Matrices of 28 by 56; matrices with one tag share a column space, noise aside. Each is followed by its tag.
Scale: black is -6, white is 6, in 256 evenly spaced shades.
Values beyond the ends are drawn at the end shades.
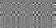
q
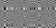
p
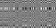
p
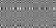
p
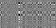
q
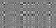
q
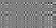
q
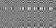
p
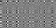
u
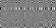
p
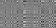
u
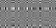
p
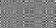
u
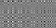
u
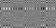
p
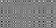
u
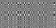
q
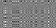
u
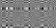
p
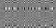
p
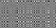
u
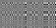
q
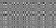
q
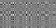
q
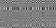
p
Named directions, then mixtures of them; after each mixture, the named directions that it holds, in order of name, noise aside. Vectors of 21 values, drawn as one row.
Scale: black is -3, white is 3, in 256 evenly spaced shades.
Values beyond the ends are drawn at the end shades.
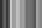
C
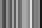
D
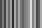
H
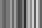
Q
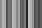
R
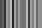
H, R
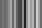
Q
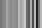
H, Q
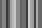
C, Q, R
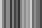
C, D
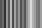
H, Q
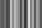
C, Q, R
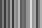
H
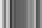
C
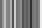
D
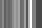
D, H, R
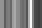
D, H, R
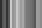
C
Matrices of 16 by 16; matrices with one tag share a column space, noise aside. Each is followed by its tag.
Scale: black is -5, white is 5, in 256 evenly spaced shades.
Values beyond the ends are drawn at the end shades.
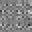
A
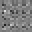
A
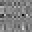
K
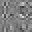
K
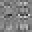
K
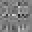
K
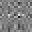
K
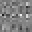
K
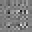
A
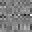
K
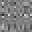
K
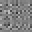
A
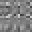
K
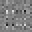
A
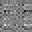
A
